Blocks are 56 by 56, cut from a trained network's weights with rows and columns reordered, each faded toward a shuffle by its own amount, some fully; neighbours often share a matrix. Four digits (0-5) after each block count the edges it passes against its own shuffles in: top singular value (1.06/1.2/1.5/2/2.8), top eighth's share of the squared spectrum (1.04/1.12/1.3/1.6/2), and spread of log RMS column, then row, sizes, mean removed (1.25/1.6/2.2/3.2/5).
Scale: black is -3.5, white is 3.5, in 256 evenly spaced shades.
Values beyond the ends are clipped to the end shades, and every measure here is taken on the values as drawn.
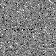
1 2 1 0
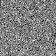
1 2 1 0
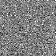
2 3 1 1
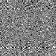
3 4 1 2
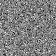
0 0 0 0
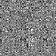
3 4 2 2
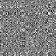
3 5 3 3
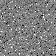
0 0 0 0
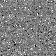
0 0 0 0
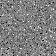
0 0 0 0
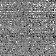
3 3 2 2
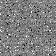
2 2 1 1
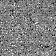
1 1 0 0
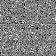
1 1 1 0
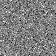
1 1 0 0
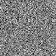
3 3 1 2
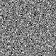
2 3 0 0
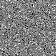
0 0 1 0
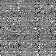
3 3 3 1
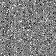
0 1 0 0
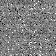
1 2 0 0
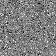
1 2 0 0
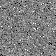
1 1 0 0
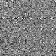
3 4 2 2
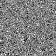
2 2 0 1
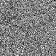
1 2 0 0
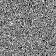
1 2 0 0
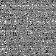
3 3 2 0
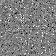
0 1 0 0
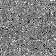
0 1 0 0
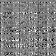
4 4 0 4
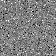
0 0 0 0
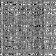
3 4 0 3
